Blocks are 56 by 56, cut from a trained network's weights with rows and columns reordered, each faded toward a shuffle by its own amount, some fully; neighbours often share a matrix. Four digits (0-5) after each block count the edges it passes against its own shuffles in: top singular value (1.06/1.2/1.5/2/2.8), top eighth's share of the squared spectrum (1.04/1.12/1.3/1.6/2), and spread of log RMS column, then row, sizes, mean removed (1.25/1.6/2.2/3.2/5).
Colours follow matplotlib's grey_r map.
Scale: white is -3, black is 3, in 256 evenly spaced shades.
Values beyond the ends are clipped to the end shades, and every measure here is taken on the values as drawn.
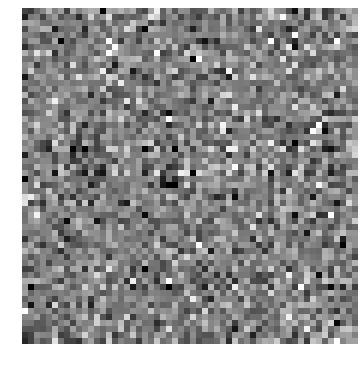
2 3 1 2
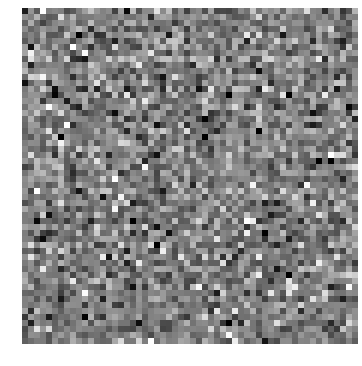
2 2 0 1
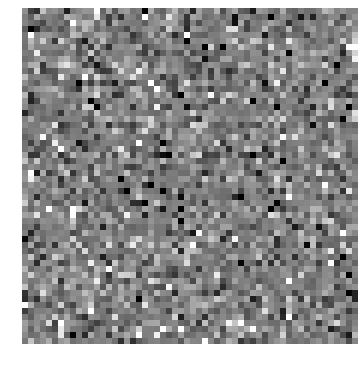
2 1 0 0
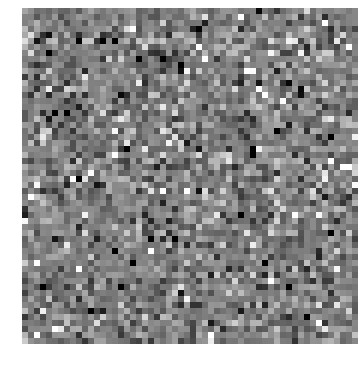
1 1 0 0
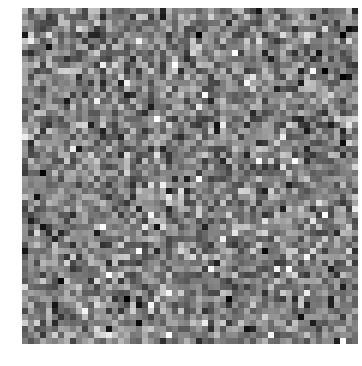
1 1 0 0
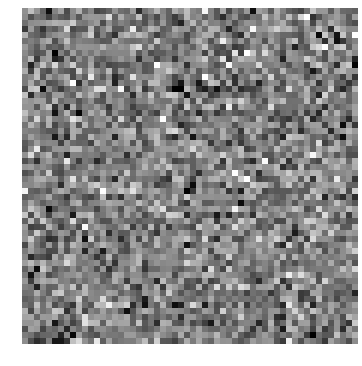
2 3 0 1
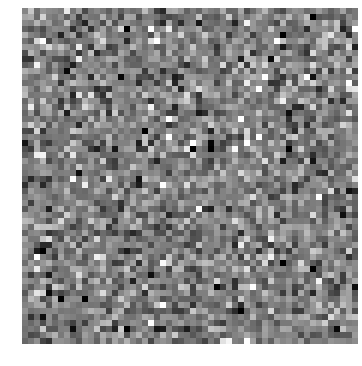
0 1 0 0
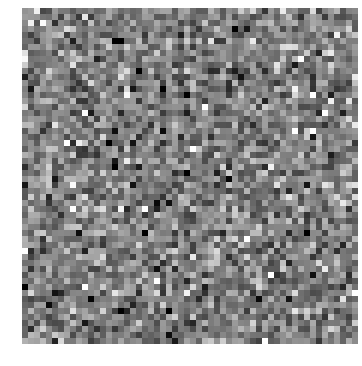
1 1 0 0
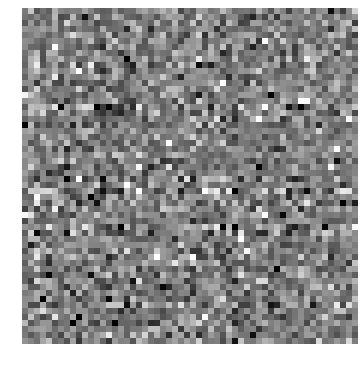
2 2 0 2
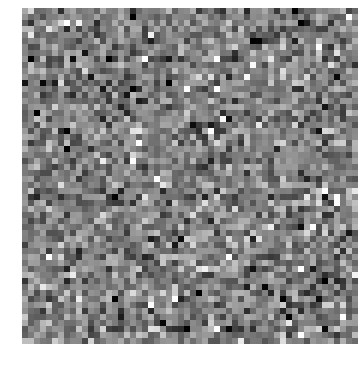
2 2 0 1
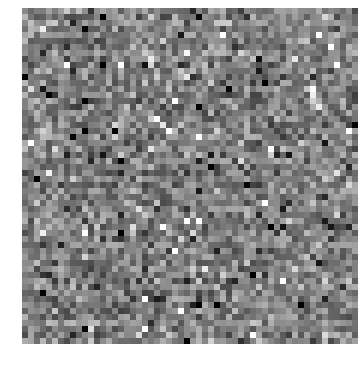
0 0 0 0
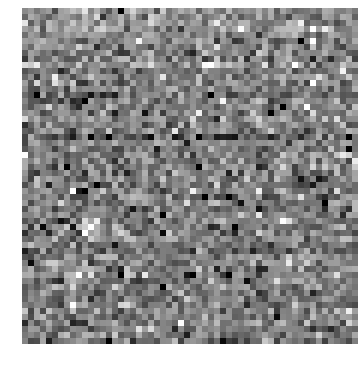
2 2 0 1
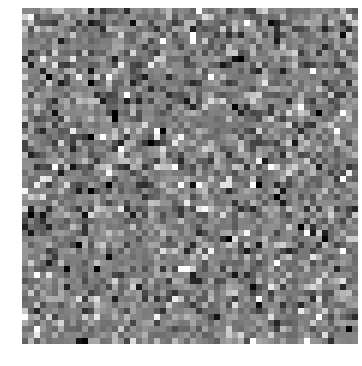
1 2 0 1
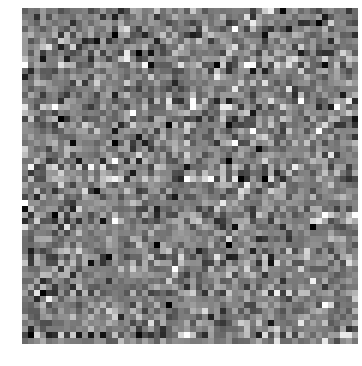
3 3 0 2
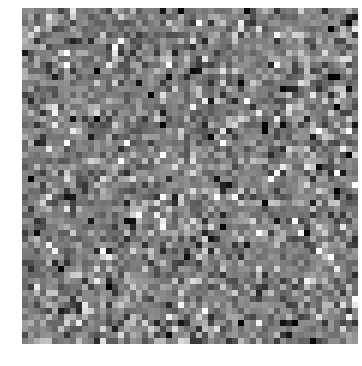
0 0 0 0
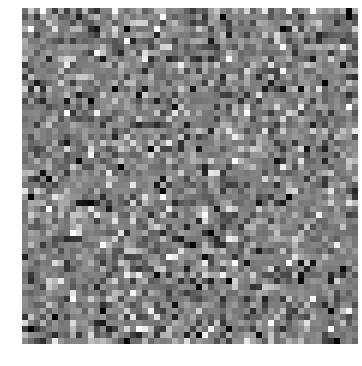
0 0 0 0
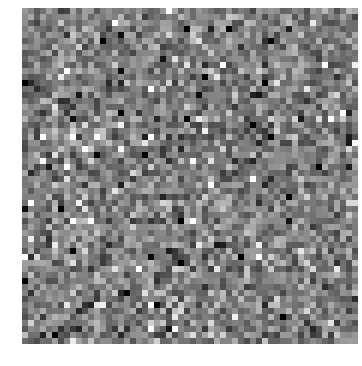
1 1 0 1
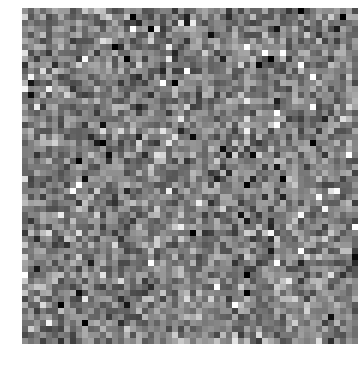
1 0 0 0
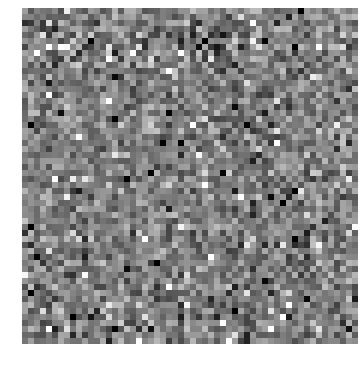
1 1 0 1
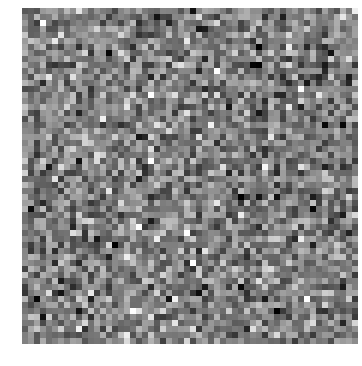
1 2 0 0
